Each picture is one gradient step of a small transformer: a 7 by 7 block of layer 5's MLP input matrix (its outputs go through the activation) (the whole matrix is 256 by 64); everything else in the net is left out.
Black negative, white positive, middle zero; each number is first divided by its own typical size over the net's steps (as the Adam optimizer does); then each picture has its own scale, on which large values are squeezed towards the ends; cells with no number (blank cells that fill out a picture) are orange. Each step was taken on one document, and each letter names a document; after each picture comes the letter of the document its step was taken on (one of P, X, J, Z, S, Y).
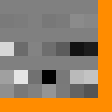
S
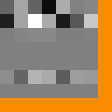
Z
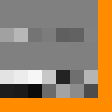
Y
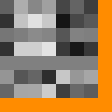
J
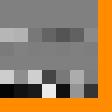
Y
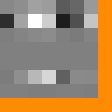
Z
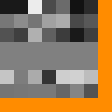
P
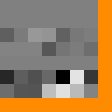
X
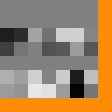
Y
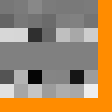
X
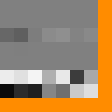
Y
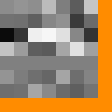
P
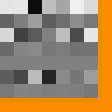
P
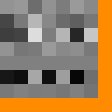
P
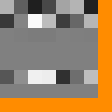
Z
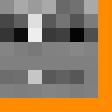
P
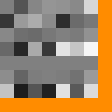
J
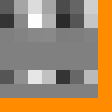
Z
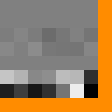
X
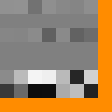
X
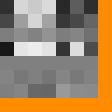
J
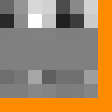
Z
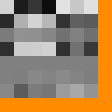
J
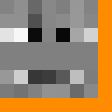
P
